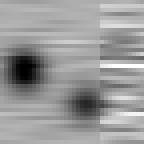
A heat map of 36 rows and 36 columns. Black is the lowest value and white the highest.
There are two dips. The middle left is the ninth with the lowest average. The left part is calmer, up to a seam about 70% of the way across. The values are skewed, with a long tail toward low values.
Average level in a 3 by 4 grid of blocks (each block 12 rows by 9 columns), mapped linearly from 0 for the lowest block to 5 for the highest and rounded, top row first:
5555 / 0344 / 5425
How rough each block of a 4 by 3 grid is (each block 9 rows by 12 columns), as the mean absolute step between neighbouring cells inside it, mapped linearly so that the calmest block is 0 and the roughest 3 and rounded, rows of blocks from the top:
0 0 2 | 2 1 3 | 1 1 2 | 0 1 2
